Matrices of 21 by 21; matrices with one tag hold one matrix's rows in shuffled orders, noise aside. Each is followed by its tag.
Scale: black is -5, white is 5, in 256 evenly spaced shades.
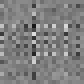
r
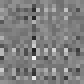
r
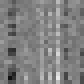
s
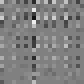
r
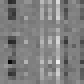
s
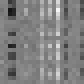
s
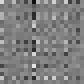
r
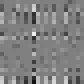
r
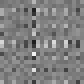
r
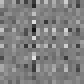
r
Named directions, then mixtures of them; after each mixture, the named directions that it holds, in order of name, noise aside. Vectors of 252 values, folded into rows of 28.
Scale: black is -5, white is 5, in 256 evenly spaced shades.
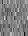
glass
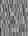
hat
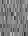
glass, hat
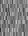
glass, hat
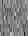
glass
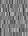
hat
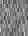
glass, hat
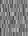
hat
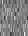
glass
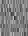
glass, hat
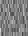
hat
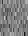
glass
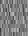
hat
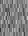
glass, hat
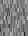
glass, hat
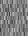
glass, hat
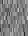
glass, hat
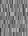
hat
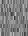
glass, hat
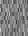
glass, hat
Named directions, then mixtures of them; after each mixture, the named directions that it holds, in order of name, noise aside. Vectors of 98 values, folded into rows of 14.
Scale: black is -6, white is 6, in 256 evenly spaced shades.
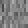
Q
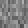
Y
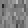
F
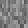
Y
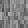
Q, Y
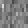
F, Q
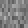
Y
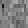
F, Q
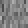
Q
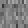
F, Y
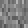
Y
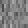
Q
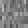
Q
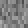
Y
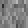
F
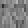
F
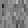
F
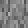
Q, Y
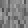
Q, Y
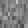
F, Y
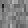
F, Q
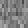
Y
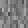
Q, Y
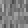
Q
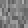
Y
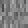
Q
